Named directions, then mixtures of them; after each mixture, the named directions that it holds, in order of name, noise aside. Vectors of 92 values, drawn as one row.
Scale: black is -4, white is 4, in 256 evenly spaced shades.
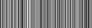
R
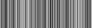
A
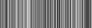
A, R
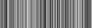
A, R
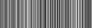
A, R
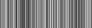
A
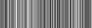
A, R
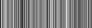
A, R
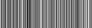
R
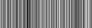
A, R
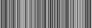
A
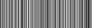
R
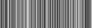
A, R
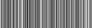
R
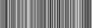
A, R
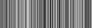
A, R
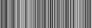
A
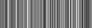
A, R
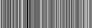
R
